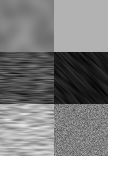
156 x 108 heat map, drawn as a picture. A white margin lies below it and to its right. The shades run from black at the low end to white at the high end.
It is made of 3 by 2 panels. Panel 1,1: middling, smooth, faint in contrast. Panel 1,2: high, flat. Panel 2,1: low, streaked across. Panel 2,2: very low, slanting down to the right, faint in contrast. Panel 3,1: high, streaked across. Panel 3,2: middling, fine-grained.
